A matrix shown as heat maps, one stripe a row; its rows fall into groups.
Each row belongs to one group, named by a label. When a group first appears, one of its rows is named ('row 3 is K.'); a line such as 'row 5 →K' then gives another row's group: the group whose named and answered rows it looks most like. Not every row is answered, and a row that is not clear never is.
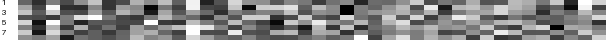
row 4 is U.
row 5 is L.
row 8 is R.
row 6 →R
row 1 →U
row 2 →L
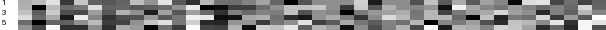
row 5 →U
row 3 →L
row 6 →L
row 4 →R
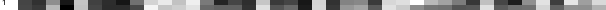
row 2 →R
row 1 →R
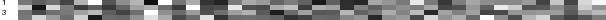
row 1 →U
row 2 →L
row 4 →R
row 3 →U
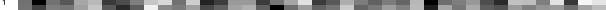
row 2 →U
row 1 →U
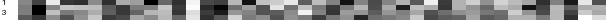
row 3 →U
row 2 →U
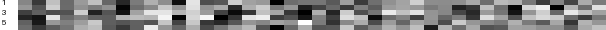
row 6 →U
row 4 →R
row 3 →R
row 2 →R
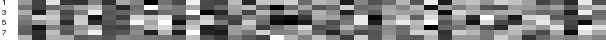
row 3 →L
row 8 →L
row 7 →U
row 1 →L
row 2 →U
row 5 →R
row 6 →U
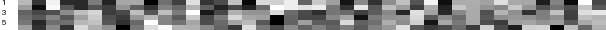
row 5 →U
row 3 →U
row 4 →U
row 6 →R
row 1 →L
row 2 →L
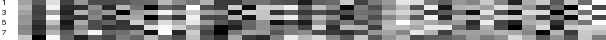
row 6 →R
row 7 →U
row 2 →L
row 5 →R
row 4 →L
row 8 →L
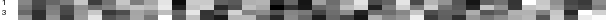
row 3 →U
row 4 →U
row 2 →R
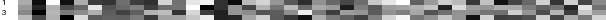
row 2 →L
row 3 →U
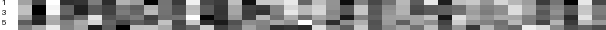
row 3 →L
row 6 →R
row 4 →L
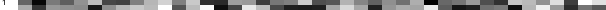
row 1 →U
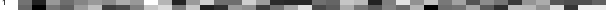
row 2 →U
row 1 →R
